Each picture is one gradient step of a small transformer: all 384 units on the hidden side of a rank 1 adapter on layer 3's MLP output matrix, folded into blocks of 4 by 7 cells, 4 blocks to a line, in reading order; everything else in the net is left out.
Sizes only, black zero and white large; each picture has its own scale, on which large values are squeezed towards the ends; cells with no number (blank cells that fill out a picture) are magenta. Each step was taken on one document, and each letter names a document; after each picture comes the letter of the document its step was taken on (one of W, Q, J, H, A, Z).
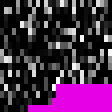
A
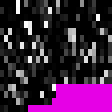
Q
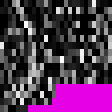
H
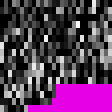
H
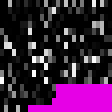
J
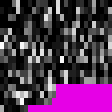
Q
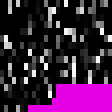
J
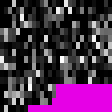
H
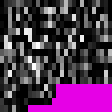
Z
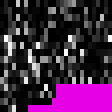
Z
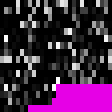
A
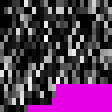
H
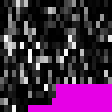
Z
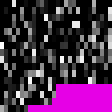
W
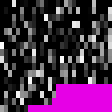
W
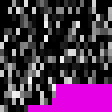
W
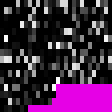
A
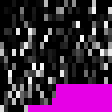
W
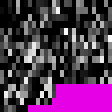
Q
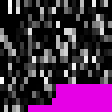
J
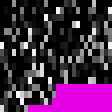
W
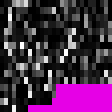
Z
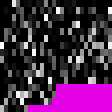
W
